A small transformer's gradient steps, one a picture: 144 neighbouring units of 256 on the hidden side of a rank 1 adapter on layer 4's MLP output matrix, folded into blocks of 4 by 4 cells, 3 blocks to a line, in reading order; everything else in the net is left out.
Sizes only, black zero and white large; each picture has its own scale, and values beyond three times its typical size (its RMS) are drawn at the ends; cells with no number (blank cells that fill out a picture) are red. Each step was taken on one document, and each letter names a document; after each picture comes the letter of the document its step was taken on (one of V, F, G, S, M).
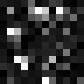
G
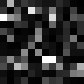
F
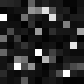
F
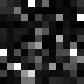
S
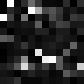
F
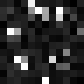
G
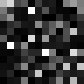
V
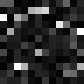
F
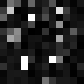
G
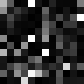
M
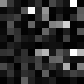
V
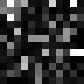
V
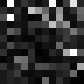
V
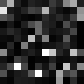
V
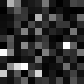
S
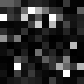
F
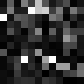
F
